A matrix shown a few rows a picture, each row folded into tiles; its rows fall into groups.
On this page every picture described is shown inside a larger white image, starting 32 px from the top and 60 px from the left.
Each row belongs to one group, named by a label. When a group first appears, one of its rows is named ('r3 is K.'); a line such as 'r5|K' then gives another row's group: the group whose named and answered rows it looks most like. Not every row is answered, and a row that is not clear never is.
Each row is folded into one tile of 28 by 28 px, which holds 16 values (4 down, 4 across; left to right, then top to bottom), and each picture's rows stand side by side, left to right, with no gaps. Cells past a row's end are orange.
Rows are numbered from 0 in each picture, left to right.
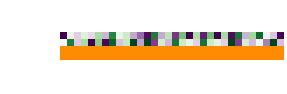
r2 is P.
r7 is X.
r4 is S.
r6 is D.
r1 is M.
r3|D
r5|S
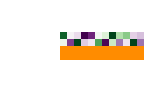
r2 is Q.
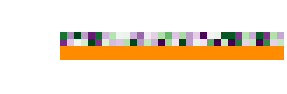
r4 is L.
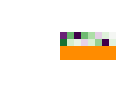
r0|S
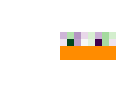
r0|L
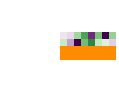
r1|S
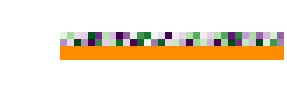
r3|X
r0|Q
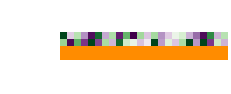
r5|D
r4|P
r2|S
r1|D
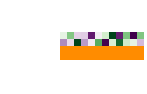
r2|S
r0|Q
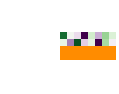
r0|X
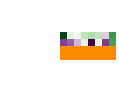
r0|M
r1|M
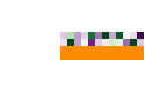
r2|X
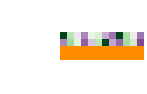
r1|P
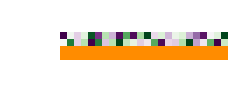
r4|P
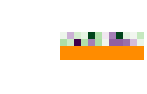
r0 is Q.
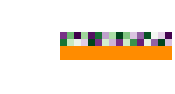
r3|X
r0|S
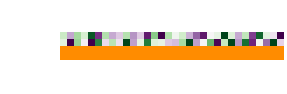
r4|P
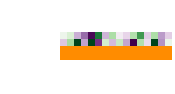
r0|P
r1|D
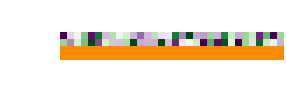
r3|Q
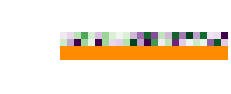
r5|X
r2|P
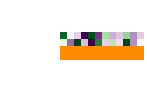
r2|L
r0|X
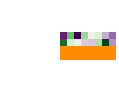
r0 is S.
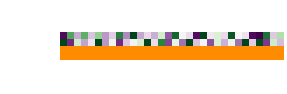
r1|L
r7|D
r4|X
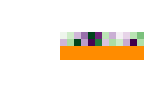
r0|P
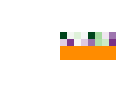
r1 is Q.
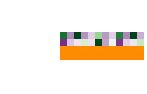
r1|L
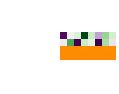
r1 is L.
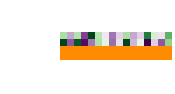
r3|M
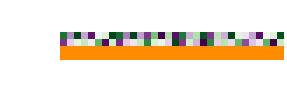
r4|D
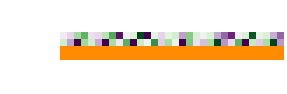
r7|P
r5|P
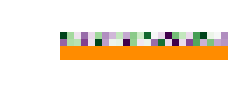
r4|M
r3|X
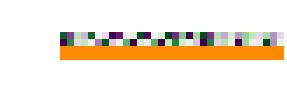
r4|S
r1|X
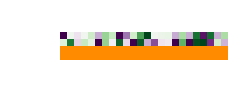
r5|D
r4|M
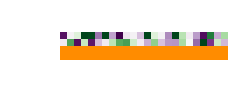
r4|Q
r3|Q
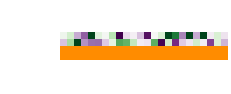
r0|P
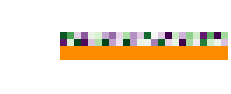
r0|Q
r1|P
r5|S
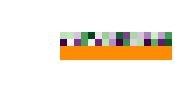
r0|M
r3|M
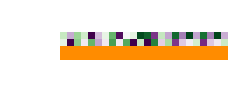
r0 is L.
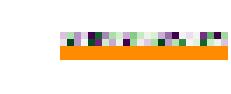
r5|S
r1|D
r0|L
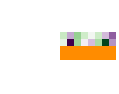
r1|P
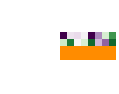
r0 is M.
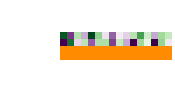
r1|Q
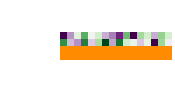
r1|P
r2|S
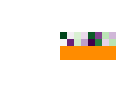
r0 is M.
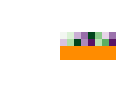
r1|Q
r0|P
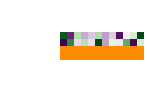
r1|L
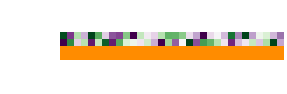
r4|Q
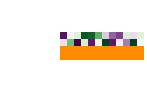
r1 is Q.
